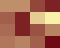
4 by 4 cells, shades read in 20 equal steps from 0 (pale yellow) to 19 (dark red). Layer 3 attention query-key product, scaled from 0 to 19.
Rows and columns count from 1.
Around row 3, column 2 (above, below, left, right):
17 9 11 13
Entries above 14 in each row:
1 1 1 1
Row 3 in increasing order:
9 11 13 17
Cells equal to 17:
3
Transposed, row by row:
8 12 11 10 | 8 17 17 9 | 14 3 13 12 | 17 0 9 19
